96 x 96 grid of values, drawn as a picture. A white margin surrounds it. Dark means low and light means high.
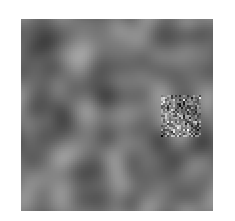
Roughest part: middle right. Histogram: heavy tails on both sides. Mirror symmetry: none. Odd patch: rougher, in the middle right. Odd rows or columns: none. Slope: none.
